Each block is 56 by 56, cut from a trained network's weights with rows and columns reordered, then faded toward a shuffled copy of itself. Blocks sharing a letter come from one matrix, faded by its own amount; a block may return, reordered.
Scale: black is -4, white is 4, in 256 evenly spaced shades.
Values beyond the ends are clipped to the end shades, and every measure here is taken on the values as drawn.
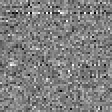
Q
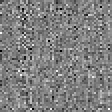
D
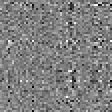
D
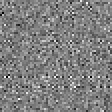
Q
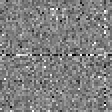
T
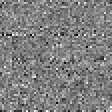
Q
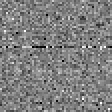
T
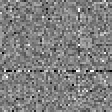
T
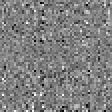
D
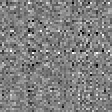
D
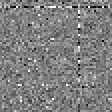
T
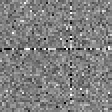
T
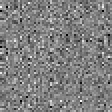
D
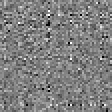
D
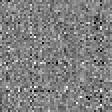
D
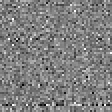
Q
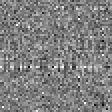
T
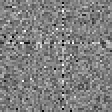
T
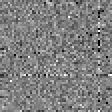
T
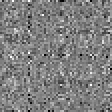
D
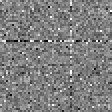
T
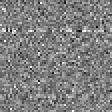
T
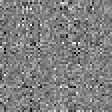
D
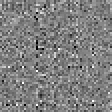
D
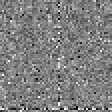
T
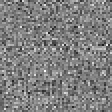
Q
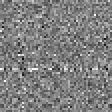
T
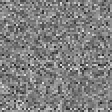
Q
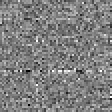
T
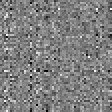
D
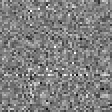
T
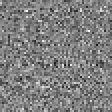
Q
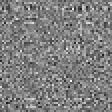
Q
